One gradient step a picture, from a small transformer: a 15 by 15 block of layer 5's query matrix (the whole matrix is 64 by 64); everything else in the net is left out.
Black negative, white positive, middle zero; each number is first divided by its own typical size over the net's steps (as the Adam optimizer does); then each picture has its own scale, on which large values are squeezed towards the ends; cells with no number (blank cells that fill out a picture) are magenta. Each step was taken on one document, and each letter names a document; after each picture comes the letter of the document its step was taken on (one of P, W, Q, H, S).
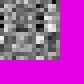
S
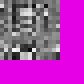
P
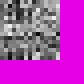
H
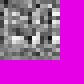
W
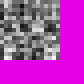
S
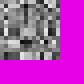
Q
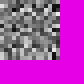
P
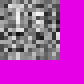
H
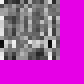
Q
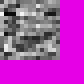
S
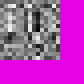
H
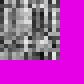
Q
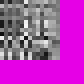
Q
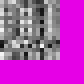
Q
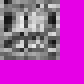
S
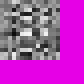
P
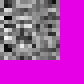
S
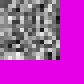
H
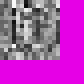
W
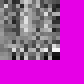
W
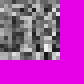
P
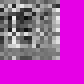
W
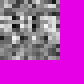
H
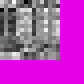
W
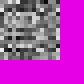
P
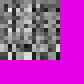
P
